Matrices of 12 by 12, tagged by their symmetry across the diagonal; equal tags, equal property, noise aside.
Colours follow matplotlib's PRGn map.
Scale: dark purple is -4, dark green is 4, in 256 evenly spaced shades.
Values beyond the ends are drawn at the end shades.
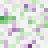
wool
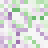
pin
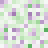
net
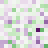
wool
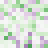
wool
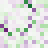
pin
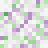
net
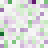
pin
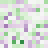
wool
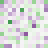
net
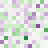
pin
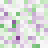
wool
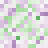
net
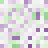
net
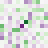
pin
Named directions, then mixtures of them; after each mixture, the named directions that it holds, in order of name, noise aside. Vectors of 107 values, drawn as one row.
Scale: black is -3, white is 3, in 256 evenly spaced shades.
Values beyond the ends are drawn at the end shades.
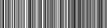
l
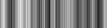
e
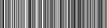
l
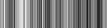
e, l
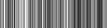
e, l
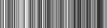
e, l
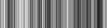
e, l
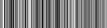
e, l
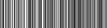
l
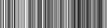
e, l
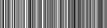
l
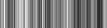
e, l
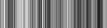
e, l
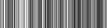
e, l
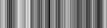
e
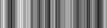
e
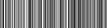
l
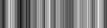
e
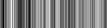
e, l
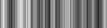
e
